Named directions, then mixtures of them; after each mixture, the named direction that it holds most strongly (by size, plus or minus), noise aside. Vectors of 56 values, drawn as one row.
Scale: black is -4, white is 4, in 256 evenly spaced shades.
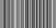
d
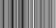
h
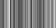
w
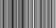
h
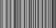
d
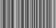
d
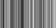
h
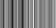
h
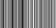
h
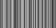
d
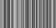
d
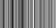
h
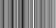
h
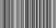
d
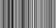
h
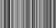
w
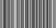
d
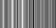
h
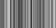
w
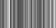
w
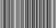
d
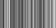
w
